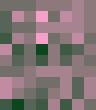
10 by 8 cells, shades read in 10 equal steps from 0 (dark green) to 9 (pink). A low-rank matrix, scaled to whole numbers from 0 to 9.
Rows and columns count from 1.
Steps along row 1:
same same up same same up down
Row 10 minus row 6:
-3 -3 -1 0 1 -1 1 0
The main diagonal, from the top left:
4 7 4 9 5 3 5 6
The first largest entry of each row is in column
7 4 4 4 1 1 4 1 1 5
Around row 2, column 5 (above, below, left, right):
5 6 9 7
